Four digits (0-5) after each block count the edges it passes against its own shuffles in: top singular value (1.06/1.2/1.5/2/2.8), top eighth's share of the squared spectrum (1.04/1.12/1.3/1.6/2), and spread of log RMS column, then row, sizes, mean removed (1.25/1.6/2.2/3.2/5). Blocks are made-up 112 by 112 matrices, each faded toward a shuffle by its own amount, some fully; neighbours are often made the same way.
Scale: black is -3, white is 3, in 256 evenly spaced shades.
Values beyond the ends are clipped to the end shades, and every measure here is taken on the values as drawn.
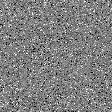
1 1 0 1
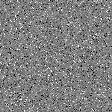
0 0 0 0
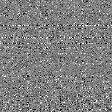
2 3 2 3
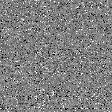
1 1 1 2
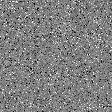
0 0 0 1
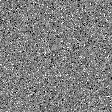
1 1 0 0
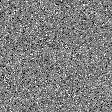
1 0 0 0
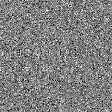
3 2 1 1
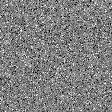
2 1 0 0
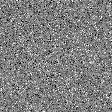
0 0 0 0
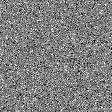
1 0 0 0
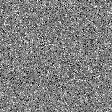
2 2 0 0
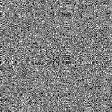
4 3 2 2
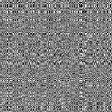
5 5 4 4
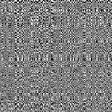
5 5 4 4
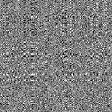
5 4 3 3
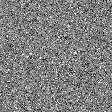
3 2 0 0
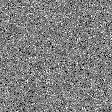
0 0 0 0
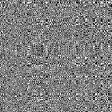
5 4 3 3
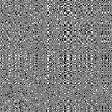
5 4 3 3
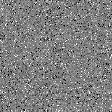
4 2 1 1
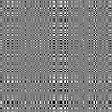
5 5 5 5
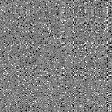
5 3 2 2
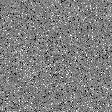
2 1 0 0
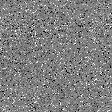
3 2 0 0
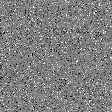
2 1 0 0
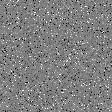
0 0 0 0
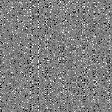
4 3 3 2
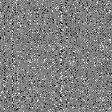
4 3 2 1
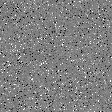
1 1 0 0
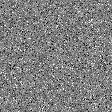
0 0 0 0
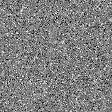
0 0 0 1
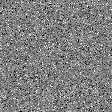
0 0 0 0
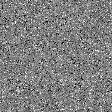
0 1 0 2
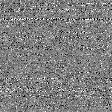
2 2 0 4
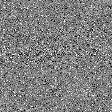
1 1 0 3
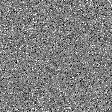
0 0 0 1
